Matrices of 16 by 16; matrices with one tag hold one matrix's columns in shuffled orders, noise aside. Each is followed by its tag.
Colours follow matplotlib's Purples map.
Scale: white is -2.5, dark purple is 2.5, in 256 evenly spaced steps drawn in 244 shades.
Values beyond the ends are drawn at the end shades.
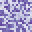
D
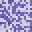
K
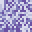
D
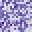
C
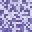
D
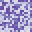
C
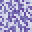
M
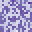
M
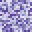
D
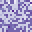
D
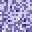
D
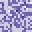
K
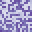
D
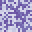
C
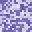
D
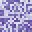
D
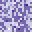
M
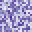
M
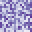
C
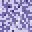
K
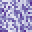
M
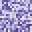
D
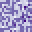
M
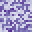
D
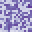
C
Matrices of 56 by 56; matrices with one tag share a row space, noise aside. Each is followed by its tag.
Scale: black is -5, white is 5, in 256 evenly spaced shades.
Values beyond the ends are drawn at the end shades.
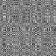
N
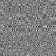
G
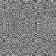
N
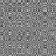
G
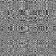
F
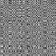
G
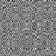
N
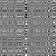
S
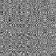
G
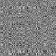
G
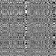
S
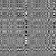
S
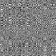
G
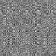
N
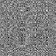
F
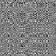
F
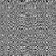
F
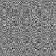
N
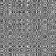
G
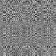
N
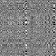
S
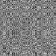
N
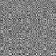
G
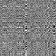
S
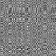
G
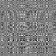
F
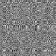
N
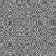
G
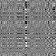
S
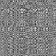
F
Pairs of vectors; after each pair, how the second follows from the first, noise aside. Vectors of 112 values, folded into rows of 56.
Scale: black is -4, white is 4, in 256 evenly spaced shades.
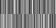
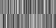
wrapped around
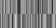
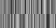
wrapped around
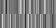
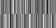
wrapped around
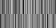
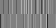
partly zeroed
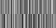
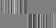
partly zeroed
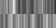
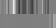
partly zeroed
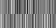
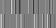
partly zeroed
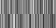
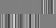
partly zeroed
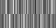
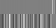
partly zeroed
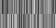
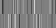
partly zeroed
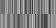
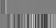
partly zeroed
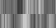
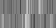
partly zeroed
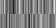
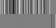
partly zeroed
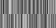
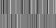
partly zeroed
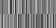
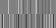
partly zeroed
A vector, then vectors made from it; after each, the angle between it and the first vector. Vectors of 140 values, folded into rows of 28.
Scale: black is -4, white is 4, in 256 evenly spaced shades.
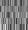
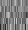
nearly opposite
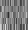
nearly parallel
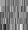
partly opposed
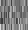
orthogonal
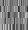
partly aligned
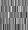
partly opposed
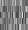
partly opposed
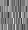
partly aligned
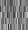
partly aligned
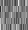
partly aligned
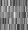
orthogonal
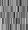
partly aligned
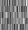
orthogonal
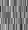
partly aligned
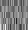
nearly parallel
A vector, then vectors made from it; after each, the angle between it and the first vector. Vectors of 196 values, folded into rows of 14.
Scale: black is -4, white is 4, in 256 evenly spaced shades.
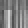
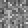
partly aligned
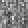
partly opposed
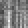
nearly parallel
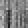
nearly opposite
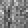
partly opposed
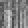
nearly parallel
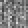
partly aligned
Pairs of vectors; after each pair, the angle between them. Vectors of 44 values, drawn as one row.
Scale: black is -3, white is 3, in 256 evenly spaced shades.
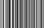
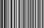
nearly opposite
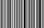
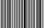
nearly parallel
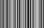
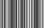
nearly opposite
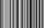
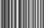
nearly opposite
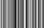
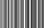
partly aligned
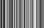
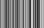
partly opposed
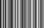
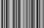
nearly opposite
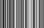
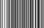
partly opposed
